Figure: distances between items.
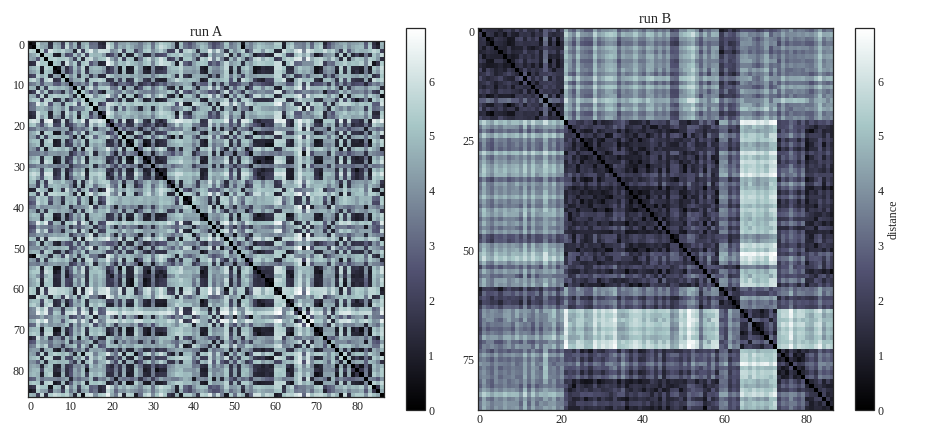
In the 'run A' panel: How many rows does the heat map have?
87
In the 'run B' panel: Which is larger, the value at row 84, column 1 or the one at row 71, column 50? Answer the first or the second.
the second
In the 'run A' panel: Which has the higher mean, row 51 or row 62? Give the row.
62
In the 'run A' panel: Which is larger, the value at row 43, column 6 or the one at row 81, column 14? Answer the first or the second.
the second
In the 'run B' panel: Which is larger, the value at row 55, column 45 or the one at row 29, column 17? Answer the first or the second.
the second
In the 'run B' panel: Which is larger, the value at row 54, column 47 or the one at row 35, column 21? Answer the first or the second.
the second
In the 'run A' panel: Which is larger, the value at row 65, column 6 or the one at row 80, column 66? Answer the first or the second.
the second
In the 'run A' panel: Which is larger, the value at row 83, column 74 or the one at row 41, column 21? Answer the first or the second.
the first
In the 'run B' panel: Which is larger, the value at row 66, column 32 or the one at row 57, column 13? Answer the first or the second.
the first
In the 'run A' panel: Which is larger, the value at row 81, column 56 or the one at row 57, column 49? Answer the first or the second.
the second
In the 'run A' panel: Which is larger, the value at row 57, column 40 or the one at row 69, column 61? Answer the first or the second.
the second
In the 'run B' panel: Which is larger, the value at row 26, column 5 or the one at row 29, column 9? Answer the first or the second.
the second
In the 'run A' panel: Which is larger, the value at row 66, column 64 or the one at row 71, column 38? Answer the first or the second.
the first
